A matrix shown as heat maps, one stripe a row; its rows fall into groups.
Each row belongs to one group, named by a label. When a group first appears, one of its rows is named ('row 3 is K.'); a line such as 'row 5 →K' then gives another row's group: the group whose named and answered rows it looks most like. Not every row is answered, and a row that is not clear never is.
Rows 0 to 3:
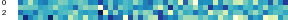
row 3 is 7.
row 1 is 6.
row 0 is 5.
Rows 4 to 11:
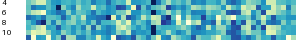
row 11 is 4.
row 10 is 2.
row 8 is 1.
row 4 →2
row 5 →7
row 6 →2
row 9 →2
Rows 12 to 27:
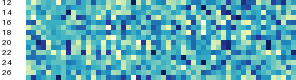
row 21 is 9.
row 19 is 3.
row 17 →6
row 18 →5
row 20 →9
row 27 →7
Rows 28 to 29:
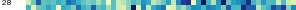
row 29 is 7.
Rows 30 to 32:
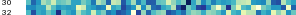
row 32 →7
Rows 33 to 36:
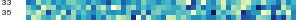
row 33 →5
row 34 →3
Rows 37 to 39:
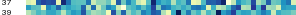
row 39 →6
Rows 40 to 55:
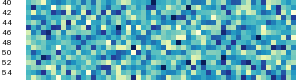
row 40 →2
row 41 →3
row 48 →6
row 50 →7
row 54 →9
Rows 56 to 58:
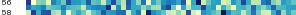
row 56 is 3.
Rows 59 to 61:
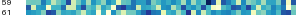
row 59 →9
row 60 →4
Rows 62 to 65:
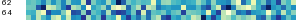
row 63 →9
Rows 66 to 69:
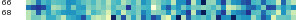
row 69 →6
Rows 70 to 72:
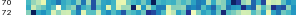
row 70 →2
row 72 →3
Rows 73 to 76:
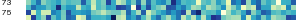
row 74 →7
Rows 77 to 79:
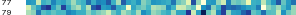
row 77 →5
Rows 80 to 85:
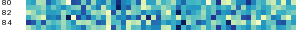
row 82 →6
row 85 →6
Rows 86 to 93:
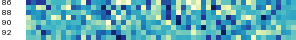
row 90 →6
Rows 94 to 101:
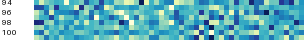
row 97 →9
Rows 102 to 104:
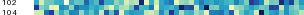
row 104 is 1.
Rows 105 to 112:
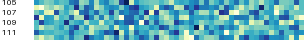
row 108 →4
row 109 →7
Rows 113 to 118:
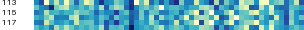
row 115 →5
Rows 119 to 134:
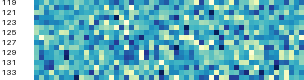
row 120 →2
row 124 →6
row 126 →4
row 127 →5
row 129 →7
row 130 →7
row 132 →9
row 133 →2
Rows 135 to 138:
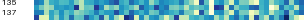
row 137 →5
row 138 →4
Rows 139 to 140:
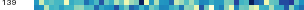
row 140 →5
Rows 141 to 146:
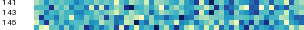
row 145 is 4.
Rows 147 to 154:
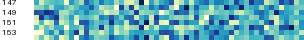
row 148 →6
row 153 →1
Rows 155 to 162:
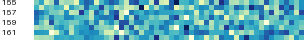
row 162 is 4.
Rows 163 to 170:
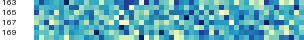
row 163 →7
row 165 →4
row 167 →3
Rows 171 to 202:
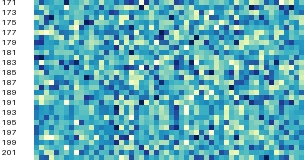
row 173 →5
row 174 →1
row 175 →4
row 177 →2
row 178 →3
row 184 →7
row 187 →2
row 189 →5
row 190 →4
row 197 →5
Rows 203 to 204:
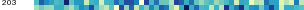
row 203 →7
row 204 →6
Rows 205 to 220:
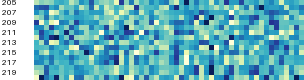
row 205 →6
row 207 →3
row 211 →7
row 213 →3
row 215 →4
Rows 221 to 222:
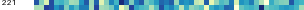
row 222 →1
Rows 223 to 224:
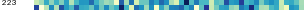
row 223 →6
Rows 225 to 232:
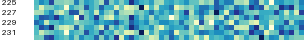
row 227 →9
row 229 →5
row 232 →1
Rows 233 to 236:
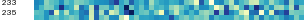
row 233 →5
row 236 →1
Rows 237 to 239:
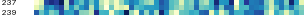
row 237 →1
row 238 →1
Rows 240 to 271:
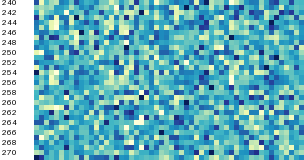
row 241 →6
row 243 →9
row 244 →3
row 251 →9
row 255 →3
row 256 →3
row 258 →7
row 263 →7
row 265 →9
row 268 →2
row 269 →7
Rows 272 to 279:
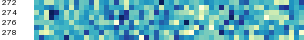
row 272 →2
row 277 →5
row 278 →4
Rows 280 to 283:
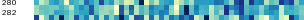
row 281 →6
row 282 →6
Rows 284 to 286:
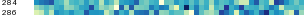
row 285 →6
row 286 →4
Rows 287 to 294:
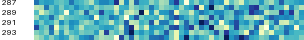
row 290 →9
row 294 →6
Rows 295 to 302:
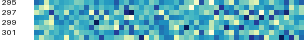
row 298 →2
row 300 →6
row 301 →5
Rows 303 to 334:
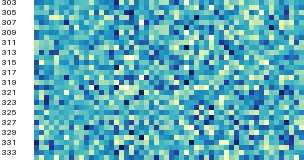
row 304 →5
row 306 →3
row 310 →5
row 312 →6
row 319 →6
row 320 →1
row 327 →4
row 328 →4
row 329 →5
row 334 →4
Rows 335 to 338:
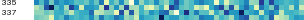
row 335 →2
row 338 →2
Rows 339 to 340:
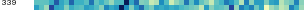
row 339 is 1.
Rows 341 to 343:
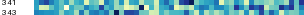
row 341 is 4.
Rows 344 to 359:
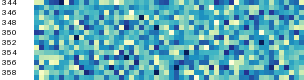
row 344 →1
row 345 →5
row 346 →2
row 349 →4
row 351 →9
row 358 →4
